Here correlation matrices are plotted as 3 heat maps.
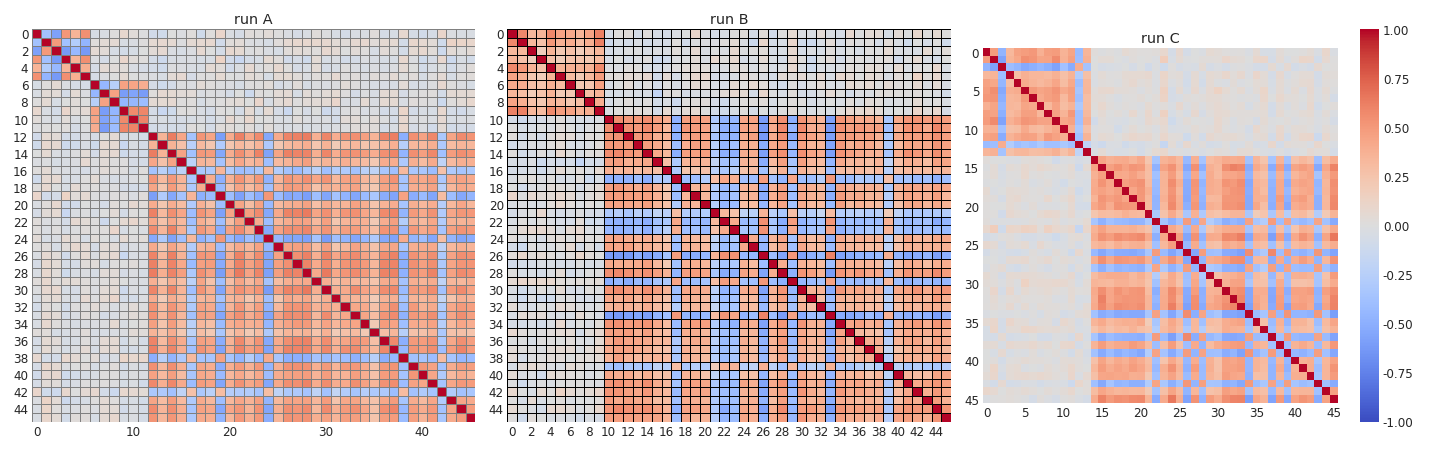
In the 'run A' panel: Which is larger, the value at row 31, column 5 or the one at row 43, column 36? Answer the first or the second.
the second
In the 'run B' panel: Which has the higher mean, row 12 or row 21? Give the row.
12
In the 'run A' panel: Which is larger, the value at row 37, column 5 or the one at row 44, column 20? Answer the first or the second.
the second
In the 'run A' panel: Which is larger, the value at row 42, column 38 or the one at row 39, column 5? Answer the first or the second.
the first
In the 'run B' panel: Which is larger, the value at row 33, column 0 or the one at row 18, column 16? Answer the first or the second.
the second
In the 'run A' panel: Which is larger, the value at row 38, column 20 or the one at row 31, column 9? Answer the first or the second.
the second
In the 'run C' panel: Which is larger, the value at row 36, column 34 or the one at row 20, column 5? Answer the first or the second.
the second
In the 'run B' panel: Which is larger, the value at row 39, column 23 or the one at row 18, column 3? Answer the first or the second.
the first
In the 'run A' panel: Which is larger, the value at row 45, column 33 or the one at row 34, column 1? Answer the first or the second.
the first
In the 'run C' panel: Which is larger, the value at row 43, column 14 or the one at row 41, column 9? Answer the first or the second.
the second
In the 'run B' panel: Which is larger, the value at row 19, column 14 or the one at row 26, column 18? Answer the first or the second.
the first
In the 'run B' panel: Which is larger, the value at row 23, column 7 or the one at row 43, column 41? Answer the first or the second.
the second
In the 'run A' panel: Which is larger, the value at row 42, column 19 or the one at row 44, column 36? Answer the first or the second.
the second
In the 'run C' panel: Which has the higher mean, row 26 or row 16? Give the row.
16
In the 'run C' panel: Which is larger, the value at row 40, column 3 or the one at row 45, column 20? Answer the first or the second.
the second
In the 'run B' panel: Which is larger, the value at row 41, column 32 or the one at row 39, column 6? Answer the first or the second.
the first
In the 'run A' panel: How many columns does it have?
46
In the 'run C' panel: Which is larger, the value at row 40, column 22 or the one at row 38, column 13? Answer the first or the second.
the second
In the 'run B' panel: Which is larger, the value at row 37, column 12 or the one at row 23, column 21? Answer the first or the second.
the first
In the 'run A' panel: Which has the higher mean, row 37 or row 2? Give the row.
37
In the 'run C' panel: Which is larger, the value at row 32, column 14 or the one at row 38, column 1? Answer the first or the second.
the first
